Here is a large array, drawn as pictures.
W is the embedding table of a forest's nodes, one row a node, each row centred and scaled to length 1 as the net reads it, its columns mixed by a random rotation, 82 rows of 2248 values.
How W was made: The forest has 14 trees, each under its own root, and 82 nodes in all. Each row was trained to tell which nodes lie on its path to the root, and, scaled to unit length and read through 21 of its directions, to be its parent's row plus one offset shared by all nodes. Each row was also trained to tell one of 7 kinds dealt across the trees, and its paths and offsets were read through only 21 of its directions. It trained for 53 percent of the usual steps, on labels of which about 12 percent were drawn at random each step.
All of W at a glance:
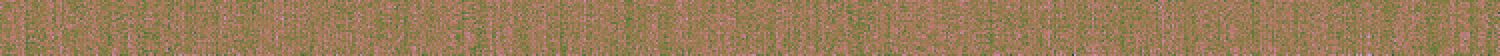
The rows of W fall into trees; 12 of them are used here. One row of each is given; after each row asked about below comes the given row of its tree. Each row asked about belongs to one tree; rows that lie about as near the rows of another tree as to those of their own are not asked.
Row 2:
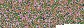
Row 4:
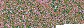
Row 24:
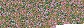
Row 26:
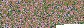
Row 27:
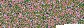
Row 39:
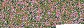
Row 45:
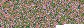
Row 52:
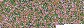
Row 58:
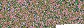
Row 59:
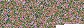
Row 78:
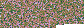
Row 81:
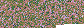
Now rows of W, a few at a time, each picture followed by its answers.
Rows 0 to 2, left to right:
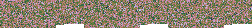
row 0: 27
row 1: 26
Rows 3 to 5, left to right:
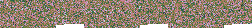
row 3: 24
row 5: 26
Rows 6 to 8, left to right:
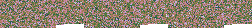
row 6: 52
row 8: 24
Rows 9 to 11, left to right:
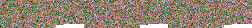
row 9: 45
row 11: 45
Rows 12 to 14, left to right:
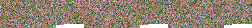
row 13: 4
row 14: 2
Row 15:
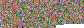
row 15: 2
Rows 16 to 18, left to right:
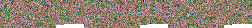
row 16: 39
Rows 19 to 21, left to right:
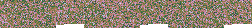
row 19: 81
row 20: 78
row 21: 39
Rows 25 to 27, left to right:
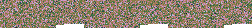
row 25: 2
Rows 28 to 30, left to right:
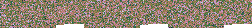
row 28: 81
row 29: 39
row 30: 4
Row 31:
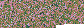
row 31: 39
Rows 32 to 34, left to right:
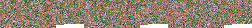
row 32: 26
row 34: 24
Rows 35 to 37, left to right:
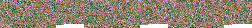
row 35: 26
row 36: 59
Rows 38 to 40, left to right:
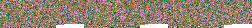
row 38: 39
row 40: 45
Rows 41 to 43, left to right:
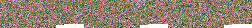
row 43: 26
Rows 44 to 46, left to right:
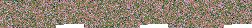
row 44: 81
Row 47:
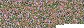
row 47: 2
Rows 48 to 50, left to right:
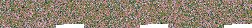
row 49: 24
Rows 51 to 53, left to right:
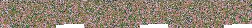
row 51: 26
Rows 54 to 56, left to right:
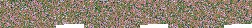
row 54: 24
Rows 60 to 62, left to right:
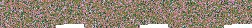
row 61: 2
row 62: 2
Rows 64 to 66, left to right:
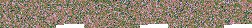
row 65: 81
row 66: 24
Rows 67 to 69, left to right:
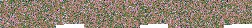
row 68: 59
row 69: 81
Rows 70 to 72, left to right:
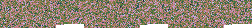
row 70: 58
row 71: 81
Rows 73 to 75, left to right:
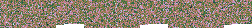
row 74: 24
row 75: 26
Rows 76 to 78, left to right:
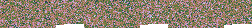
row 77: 81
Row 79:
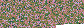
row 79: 52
